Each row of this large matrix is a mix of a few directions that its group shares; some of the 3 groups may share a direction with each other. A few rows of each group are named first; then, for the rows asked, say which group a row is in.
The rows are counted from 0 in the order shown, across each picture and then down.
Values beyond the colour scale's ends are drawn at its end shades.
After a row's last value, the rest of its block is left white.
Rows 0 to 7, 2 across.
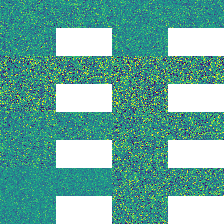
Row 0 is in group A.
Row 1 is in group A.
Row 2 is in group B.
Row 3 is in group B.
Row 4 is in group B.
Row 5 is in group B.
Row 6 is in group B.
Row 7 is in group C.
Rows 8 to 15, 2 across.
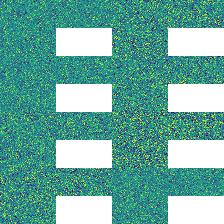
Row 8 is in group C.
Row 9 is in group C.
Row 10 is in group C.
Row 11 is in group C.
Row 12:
B
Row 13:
C
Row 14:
A
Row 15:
C
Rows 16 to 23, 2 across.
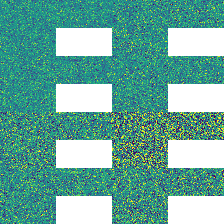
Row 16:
C
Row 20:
C
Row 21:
B
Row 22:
A
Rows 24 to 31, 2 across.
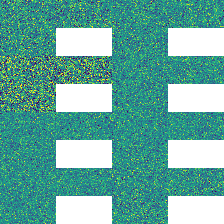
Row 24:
C
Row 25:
A
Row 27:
A
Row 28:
B
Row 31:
B
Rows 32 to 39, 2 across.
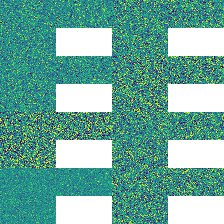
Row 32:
A
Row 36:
B
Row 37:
B
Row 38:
B
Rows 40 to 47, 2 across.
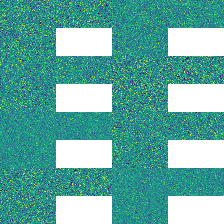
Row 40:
B
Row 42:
B
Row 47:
B
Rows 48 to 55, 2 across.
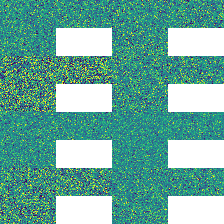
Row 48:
B
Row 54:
C
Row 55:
C
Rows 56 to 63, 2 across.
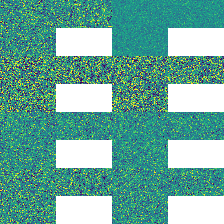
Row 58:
A
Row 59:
B
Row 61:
B
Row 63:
C
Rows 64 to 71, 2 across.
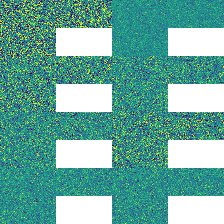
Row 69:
A
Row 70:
B
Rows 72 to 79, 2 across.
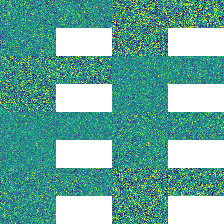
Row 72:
B
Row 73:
A
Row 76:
B
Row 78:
A
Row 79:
C
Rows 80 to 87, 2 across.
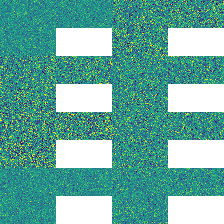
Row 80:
C
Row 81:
C
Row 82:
B
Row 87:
B
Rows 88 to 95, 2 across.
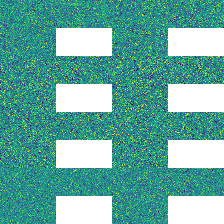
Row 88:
A
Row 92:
C
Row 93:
A
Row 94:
A
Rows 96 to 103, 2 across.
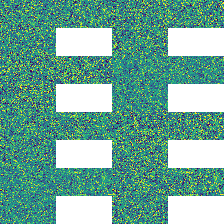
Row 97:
B
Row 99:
C
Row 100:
A
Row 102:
A
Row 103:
A
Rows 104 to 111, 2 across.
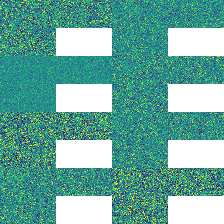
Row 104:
B
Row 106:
B
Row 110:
B
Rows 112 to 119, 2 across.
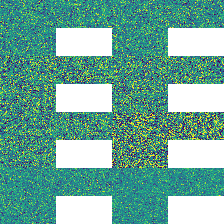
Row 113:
A
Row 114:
B
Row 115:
B
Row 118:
B
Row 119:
B
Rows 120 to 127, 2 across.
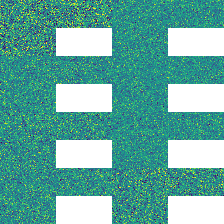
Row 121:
C
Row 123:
B
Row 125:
C
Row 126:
C
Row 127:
B
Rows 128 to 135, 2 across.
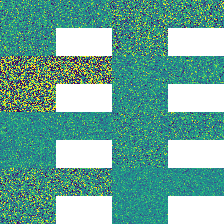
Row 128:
B
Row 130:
A
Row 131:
A
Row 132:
B
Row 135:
A
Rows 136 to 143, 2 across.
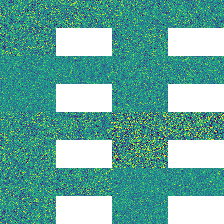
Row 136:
A
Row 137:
B
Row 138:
A
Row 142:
B
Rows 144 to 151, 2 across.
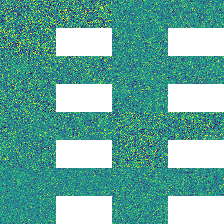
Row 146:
C
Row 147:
B
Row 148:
B
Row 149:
C
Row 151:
A
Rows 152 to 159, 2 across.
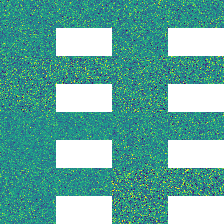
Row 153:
B
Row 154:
C
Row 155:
C
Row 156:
B
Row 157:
C
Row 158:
B
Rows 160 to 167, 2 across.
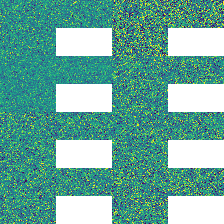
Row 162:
C
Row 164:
B
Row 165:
C
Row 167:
B
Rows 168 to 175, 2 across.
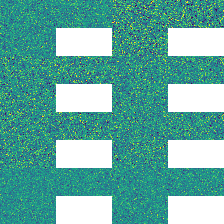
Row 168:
A
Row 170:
C
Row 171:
B
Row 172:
C
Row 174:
B
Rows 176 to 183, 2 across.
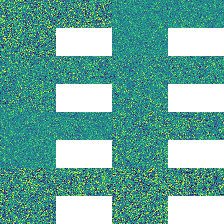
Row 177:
C
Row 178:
B
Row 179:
C
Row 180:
A
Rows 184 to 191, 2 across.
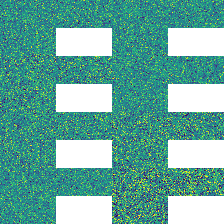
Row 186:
B
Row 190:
C
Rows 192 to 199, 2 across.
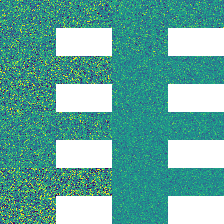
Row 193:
B
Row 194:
A
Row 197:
C
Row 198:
C
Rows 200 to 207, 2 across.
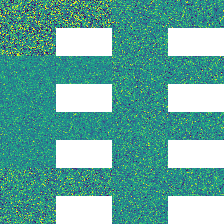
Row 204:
A
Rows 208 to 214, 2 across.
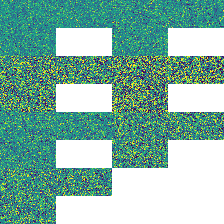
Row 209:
A
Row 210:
C
